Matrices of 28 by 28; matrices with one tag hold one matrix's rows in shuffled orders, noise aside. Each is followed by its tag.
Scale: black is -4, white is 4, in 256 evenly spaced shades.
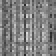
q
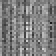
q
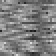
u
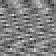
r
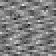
r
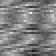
u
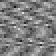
r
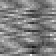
u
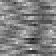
u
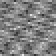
r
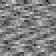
r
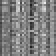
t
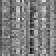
t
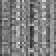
t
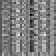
t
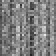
t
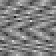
r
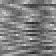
u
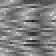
u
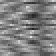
u
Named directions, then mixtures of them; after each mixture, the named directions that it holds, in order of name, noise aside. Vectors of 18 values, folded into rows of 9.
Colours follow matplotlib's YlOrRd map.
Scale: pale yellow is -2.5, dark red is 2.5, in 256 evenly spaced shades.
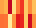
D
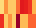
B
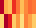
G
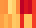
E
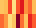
B, D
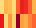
B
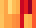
E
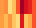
E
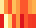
G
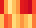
E, G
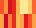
B, E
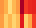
E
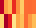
G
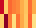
D, G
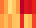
E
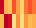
G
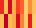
D, G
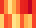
E, G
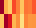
G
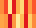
D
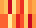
D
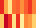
B, G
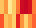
B, E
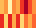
B, D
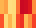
B, E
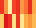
B, G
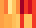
E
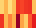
B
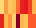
B
